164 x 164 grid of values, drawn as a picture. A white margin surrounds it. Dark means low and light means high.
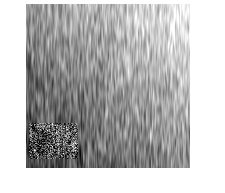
Odd patch: rougher, in the bottom left. Average level on the scale: 60%. Slope: up to the top right. Grain: streaks running down. Roughest part: bottom left.
